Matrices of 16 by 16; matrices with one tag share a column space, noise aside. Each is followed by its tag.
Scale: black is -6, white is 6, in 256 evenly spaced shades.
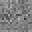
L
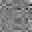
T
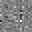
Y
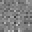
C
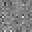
C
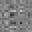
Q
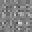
Q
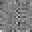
C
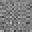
C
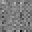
C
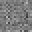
C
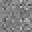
T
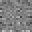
C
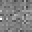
L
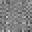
C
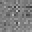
Q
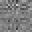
T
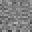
C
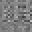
Y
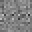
L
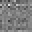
T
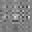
Y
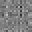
Q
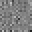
C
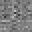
Y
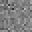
T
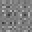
Q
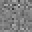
T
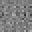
Q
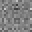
T
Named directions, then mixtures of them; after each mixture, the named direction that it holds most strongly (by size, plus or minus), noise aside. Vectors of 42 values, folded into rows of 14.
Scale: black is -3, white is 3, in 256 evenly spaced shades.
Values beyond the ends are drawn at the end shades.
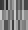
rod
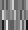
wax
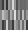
wax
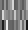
wax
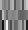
wax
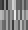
rod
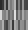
rod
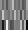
wax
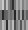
wax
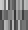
rod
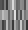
wax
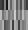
rod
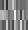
wax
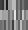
rod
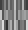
rod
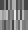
rod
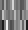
wax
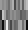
wax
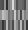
wax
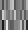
wax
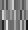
wax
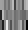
wax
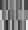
rod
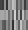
rod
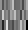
wax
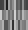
rod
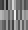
rod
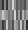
wax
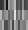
rod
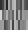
rod
